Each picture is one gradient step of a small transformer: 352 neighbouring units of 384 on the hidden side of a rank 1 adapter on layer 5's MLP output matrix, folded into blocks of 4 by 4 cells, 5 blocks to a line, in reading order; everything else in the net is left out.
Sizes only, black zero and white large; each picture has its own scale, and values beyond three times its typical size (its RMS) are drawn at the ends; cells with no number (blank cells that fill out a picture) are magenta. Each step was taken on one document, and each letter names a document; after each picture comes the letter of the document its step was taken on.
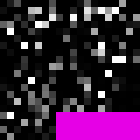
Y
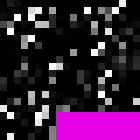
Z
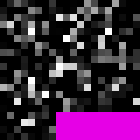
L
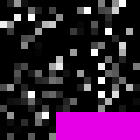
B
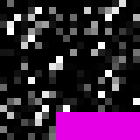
Z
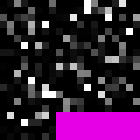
L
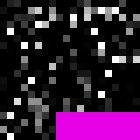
Y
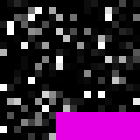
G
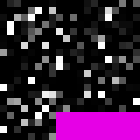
G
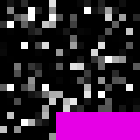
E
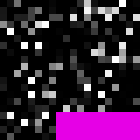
Y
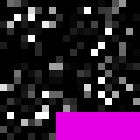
B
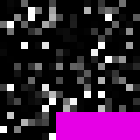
E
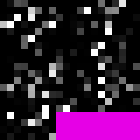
B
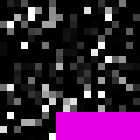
E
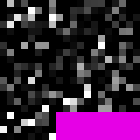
E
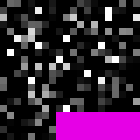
L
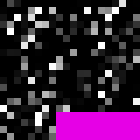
Z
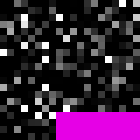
G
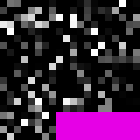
Y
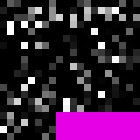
Y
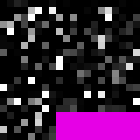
G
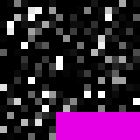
G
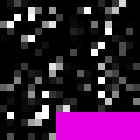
B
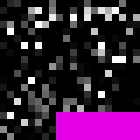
Y
